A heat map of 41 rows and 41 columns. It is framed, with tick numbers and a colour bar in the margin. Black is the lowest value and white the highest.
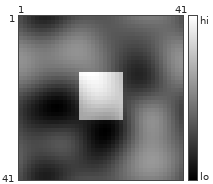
Values change most from cell to cell in the centre. In the centre lies a patch that is higher than the rest. The ninth with the highest average is the centre.
